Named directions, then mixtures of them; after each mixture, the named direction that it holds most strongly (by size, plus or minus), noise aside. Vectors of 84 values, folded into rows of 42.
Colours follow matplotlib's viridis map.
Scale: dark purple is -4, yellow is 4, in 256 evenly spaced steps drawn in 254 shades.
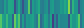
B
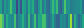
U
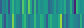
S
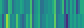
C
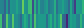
S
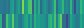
S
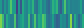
U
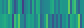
B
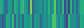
C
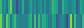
U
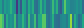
U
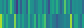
U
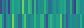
S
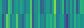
C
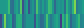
S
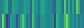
C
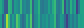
C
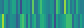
C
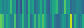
U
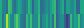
C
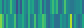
U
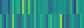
S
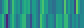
C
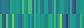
S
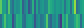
S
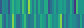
S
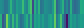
C
